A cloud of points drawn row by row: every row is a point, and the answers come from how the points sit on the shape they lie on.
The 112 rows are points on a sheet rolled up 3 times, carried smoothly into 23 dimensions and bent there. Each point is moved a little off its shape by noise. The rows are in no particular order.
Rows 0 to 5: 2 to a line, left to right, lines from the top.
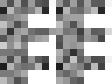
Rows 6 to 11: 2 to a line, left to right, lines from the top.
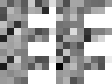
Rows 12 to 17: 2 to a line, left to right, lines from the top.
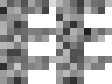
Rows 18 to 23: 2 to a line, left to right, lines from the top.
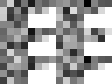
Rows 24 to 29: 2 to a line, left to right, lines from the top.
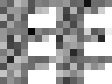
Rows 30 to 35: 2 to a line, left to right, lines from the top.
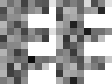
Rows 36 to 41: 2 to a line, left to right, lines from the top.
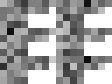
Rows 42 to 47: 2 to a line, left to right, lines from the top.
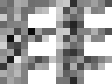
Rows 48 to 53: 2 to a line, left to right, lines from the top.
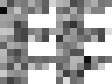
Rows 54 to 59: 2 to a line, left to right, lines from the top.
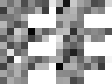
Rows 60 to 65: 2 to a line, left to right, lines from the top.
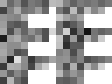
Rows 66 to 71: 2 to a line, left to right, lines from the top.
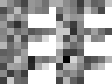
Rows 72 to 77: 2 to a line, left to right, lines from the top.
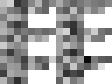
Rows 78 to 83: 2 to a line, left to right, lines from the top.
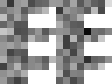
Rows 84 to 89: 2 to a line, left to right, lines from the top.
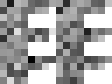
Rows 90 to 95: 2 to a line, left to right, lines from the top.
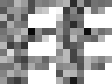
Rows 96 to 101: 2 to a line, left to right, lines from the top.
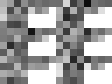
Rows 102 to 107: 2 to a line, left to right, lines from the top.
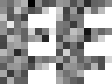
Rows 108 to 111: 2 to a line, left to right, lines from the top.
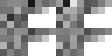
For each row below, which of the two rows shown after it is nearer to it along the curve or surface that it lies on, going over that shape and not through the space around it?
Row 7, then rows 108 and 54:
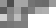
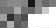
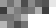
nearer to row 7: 108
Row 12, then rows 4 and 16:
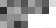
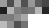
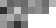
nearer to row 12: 16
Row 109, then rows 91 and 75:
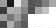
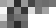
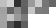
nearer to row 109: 91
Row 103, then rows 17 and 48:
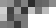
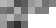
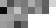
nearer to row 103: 17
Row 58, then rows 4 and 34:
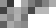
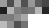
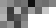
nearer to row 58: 4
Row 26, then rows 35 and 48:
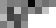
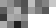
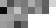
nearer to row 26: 48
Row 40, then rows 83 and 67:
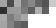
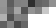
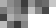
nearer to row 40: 67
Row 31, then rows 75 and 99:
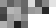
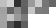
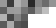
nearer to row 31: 75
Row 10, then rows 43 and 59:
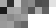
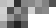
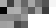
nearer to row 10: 59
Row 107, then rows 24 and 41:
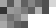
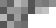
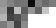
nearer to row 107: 24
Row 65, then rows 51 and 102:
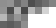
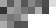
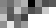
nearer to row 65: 51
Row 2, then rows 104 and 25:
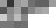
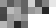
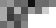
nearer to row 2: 25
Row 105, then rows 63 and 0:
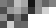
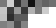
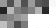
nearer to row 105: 63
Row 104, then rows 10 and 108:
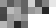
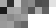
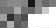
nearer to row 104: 10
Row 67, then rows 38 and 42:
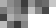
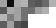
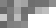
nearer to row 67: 38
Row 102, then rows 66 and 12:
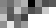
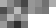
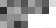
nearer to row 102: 12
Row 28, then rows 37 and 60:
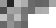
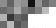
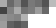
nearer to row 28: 37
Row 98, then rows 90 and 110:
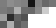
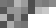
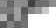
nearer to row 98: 90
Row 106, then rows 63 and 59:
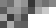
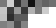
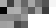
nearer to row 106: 63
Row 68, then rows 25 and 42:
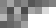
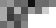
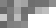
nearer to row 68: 42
